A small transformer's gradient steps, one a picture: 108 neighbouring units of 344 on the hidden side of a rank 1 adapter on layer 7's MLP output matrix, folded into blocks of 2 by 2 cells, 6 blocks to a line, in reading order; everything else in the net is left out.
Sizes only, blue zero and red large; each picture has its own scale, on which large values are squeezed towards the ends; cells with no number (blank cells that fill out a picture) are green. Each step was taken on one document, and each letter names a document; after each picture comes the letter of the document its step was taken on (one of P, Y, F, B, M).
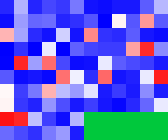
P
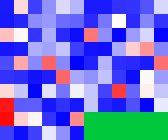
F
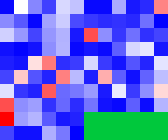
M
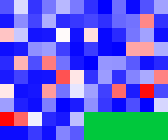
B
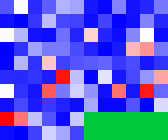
B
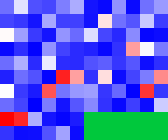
B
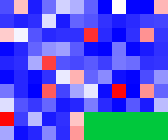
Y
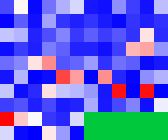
M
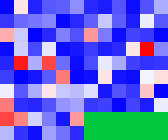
P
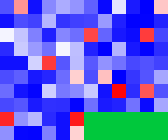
Y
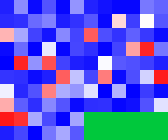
P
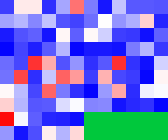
M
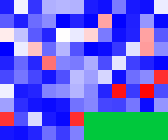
M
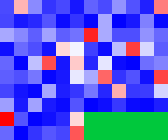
Y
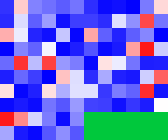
P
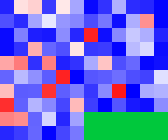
B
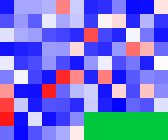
P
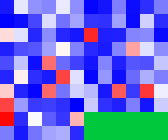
F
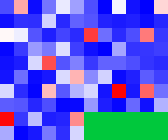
Y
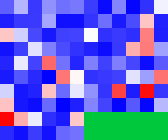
B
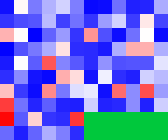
F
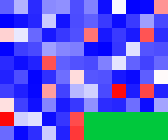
Y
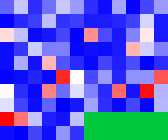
B
